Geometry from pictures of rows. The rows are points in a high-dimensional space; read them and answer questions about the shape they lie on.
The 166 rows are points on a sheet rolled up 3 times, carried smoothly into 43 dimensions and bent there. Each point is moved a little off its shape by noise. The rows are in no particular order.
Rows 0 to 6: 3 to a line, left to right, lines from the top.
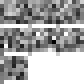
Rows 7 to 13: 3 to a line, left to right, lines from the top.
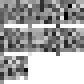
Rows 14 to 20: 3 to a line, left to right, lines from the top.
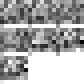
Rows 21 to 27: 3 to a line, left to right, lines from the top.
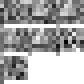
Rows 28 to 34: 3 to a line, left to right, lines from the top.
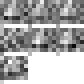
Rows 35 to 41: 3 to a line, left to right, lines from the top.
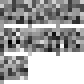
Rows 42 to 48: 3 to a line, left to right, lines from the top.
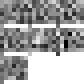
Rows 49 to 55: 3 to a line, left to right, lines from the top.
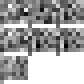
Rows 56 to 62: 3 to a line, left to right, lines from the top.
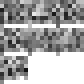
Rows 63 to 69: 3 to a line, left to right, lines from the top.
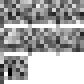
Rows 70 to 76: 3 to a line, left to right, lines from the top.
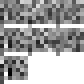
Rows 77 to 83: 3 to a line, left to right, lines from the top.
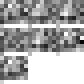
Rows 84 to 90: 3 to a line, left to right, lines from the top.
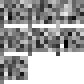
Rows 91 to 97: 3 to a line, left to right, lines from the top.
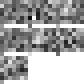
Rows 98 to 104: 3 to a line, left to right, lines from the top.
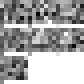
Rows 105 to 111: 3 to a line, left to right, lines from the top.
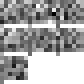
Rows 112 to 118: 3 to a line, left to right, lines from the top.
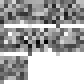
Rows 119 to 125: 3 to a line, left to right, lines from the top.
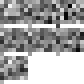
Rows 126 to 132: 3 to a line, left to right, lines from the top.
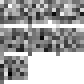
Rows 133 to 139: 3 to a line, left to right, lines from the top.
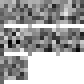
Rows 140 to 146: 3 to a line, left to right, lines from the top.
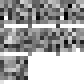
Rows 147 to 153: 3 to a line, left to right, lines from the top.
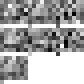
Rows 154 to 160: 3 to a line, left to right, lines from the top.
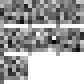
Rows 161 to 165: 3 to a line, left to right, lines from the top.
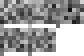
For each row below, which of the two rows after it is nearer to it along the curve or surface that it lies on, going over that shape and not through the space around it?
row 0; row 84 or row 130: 130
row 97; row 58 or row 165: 58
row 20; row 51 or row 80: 51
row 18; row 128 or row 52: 128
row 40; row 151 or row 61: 151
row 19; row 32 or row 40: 32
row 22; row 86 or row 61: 86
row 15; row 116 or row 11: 11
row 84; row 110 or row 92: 92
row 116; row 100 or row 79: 79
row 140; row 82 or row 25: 25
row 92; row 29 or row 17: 17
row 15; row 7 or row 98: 7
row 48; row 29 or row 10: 10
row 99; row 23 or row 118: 23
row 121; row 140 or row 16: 140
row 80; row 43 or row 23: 43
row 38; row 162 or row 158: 158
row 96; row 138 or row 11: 138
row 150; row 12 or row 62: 62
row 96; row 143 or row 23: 23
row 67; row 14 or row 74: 14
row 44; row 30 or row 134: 30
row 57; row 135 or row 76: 135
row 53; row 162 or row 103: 162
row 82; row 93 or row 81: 81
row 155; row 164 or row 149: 164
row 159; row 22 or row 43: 22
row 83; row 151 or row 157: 157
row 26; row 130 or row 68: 130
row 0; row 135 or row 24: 135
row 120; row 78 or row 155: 78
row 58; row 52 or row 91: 52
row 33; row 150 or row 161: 150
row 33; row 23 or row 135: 135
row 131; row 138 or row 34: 34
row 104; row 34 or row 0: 0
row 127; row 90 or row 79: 79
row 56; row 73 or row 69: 73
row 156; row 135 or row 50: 50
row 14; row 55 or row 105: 105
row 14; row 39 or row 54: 54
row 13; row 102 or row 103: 103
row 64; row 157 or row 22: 157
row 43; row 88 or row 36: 36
